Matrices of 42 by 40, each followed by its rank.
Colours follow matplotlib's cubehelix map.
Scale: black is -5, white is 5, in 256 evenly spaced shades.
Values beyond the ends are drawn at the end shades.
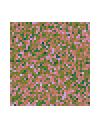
full rank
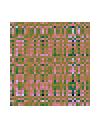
two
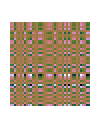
one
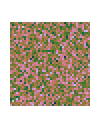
full rank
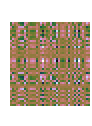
two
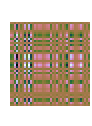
one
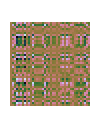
two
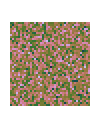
full rank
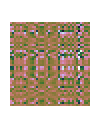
two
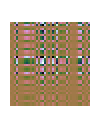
one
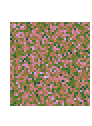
full rank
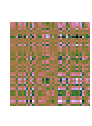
two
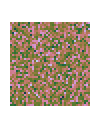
full rank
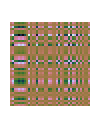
one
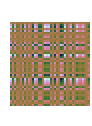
one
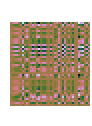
two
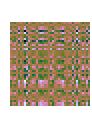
two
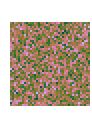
full rank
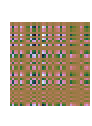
one
